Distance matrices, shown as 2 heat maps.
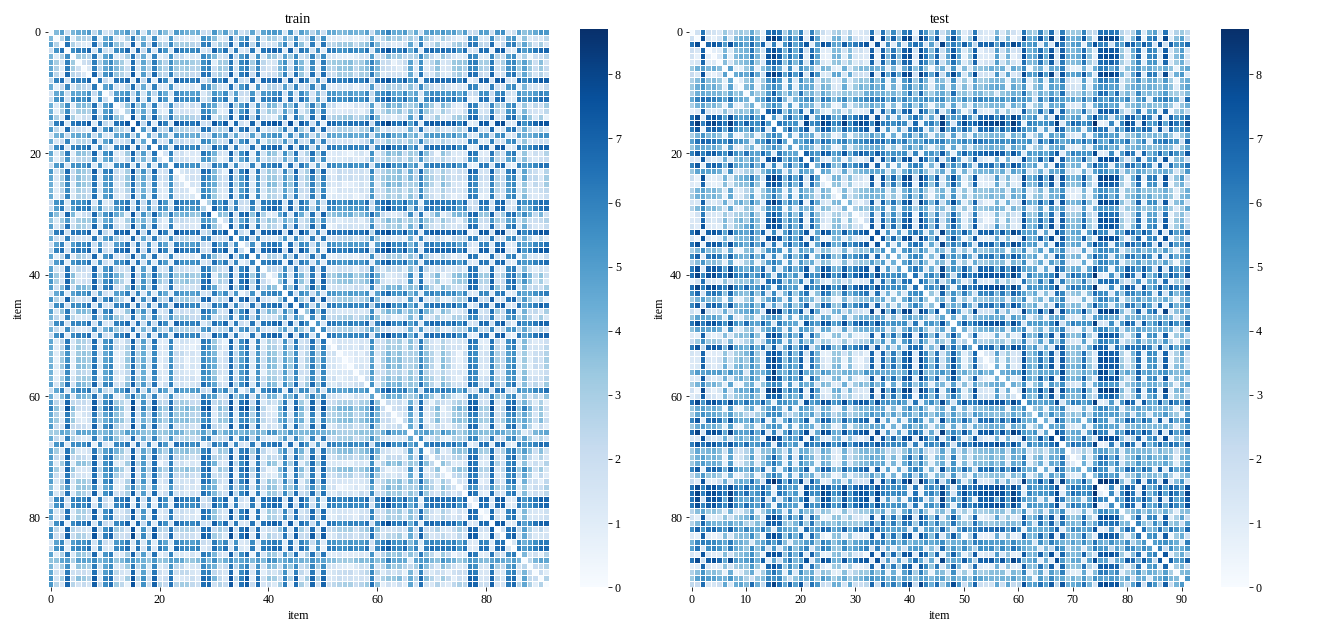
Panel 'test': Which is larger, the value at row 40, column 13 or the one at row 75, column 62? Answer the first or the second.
the first
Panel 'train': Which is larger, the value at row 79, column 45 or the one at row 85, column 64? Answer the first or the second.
the first
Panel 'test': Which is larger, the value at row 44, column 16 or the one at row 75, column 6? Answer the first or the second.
the second
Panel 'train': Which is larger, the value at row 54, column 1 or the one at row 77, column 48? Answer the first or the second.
the second
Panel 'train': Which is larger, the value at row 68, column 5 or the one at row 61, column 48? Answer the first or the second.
the second
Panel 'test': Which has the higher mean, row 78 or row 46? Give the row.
78
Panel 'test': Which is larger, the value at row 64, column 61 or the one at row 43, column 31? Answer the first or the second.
the second
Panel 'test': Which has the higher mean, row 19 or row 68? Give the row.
68
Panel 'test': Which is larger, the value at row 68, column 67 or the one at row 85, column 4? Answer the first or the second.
the first
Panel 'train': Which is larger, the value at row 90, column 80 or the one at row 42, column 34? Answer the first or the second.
the second
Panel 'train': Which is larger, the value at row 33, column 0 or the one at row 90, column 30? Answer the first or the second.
the second
